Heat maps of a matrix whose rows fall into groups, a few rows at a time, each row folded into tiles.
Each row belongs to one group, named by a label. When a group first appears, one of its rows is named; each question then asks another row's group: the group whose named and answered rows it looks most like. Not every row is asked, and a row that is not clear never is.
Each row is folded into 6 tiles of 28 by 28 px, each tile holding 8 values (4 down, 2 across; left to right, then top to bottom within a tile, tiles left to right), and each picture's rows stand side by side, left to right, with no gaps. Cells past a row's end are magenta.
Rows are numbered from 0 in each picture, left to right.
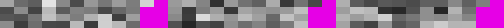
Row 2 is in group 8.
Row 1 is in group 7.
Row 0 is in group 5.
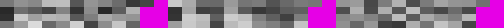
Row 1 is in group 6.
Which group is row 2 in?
5
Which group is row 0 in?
6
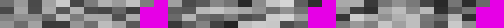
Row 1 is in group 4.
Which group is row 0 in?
5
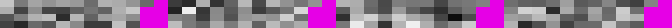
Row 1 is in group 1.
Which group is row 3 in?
8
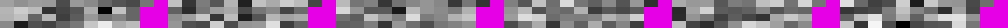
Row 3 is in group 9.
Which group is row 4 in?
4
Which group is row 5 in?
5
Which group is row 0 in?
8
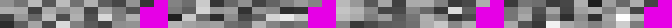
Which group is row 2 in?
8
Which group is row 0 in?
9
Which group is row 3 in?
1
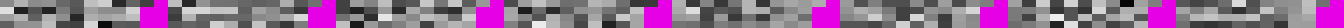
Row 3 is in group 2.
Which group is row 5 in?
7
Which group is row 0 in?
2
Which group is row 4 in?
1
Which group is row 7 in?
7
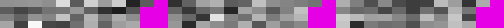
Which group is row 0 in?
5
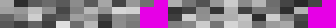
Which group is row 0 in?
7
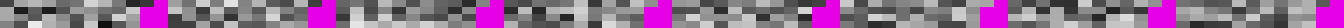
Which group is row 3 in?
1
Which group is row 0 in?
2
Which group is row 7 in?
7
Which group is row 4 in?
6
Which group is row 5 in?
7
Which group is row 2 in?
6
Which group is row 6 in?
1
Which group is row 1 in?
9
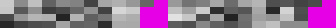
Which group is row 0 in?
7
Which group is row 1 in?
8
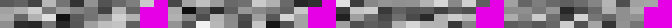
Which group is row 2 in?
4
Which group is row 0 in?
8
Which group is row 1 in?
2
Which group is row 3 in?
7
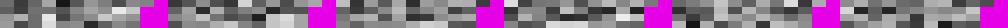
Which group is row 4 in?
5
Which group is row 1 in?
1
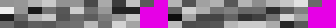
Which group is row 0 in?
9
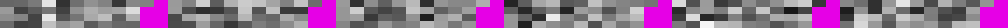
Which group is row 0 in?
2
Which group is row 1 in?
9
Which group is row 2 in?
1
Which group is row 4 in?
4
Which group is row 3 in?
2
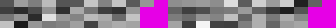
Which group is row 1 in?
5
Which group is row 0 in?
5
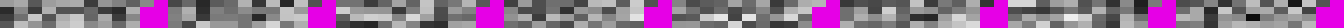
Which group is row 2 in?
7
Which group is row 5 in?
1
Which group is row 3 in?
2
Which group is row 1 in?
1
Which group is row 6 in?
6
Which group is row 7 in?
1
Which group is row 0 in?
6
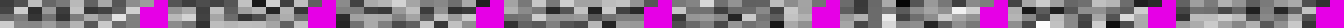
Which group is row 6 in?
2
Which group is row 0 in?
1
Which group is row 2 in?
9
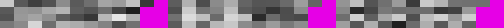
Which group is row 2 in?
5
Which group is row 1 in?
6
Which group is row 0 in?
4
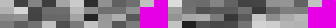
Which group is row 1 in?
8
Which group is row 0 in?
1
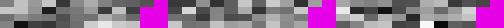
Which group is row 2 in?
2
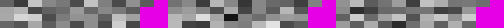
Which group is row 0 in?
9
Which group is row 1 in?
8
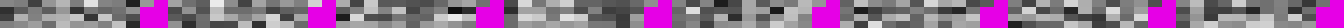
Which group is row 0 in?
6
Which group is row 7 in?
6
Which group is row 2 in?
4
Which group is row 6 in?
9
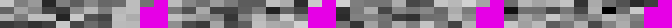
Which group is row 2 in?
4
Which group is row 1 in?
8
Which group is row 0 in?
7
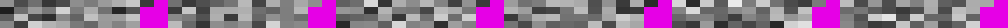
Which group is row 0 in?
4
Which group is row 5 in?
7
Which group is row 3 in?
9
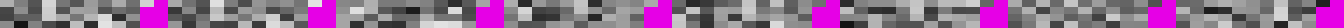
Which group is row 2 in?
8
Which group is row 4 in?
1
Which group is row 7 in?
9
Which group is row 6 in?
9
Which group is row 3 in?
1
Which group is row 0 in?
5
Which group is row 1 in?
5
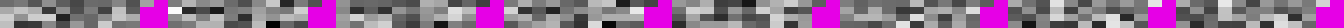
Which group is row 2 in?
2
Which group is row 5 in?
7
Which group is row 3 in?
2
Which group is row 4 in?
4
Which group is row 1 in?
2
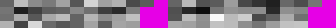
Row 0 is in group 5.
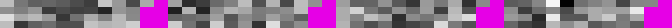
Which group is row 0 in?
8
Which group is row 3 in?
2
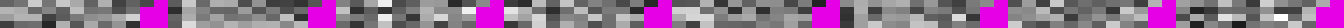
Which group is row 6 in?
8
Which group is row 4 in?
9
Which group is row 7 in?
5
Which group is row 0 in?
9
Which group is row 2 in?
2
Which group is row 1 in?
6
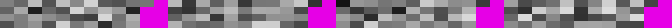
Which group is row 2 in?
2
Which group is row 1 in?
4
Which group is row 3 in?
4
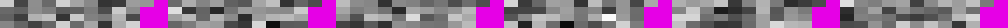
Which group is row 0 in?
7
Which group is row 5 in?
4
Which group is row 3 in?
5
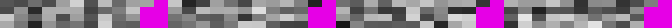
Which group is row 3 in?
6
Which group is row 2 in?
9
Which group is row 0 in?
1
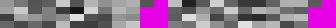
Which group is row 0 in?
7
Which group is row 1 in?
4
